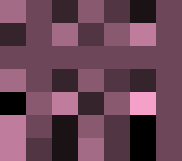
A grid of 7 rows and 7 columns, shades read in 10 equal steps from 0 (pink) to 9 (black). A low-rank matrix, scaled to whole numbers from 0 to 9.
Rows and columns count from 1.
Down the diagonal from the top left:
3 5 5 4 4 9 5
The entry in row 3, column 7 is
5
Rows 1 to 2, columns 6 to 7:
8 5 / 2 5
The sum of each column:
31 35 40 33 37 40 35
